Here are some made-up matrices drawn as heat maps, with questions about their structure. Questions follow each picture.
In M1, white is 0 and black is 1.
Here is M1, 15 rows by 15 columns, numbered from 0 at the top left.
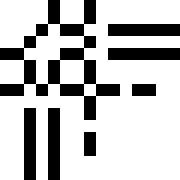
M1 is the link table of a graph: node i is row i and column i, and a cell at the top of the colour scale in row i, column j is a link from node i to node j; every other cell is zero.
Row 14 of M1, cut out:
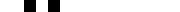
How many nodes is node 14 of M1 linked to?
2
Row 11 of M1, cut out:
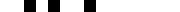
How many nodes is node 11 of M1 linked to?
3
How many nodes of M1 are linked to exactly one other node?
1
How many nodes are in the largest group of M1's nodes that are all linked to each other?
2
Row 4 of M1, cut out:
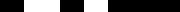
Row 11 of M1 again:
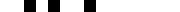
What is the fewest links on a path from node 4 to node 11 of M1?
1
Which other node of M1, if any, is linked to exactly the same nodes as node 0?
node 1
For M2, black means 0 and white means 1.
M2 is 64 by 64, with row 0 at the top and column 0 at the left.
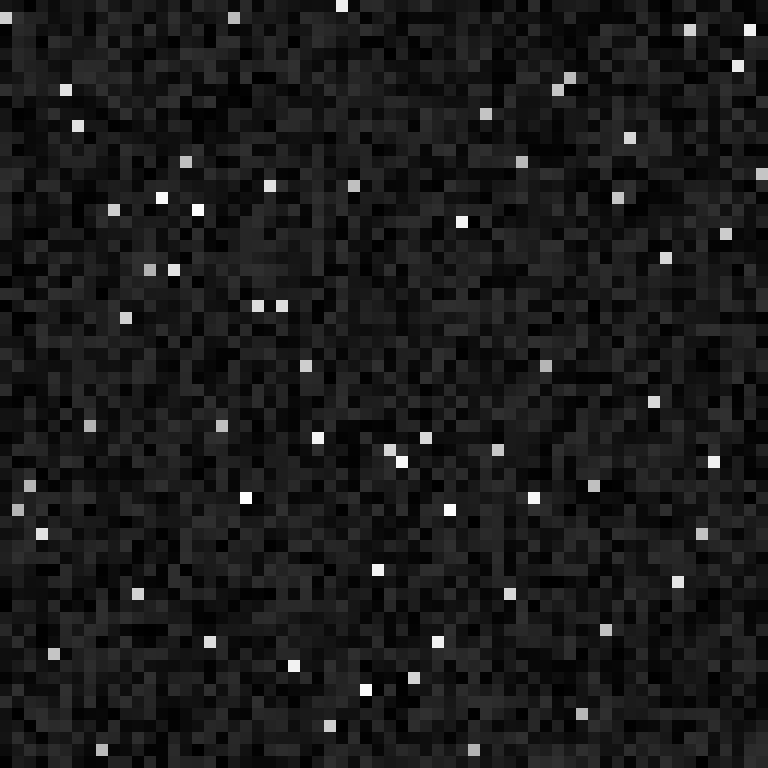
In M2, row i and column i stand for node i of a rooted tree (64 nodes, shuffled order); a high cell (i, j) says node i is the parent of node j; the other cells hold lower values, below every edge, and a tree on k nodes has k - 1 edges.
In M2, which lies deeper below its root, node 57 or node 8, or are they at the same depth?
node 8
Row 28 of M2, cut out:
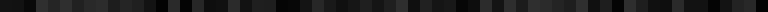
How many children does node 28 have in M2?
0
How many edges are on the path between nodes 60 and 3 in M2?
7
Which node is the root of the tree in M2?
53
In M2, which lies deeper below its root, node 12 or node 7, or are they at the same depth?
node 12
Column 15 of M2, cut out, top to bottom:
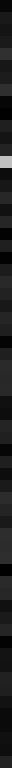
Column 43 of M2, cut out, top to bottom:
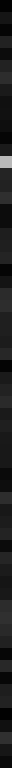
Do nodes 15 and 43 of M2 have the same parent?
yes
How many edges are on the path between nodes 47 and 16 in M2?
7
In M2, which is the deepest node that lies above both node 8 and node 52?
40
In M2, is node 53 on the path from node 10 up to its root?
yes
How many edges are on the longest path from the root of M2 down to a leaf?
10
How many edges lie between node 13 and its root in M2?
3
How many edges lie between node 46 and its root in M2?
4
